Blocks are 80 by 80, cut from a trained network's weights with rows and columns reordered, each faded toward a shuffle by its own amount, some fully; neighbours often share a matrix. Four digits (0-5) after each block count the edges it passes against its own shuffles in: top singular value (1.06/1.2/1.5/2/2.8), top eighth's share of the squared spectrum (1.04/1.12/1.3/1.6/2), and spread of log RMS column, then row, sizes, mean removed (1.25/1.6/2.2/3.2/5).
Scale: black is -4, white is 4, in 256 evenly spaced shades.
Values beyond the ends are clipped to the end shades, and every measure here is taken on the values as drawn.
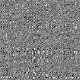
4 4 2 3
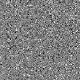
3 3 2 2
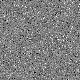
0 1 0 0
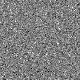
2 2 0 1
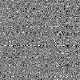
3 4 2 3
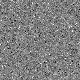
0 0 0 0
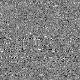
2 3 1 2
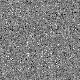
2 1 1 0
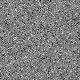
0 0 0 0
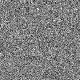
2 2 0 0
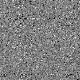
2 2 1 2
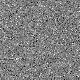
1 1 0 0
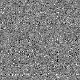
2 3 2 2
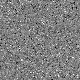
0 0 0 0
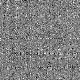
2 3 1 2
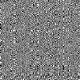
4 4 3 2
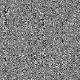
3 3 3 1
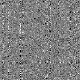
3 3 3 1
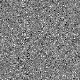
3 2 2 0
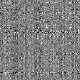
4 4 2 3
